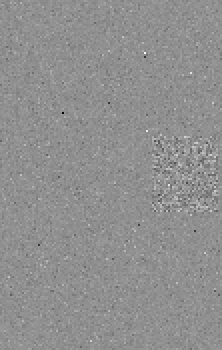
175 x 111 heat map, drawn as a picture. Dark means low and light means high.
Roughest part: middle right. Odd rows or columns: none. Odd patch: rougher, in the middle right. Slope: none. Mirror symmetry: none. Grain: fine. Stripes: none. Histogram: heavy tails on both sides.
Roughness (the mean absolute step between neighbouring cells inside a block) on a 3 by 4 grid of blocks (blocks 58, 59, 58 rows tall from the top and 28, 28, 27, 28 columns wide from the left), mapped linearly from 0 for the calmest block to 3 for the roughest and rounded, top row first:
0 0 0 0 / 0 0 1 3 / 0 0 0 0
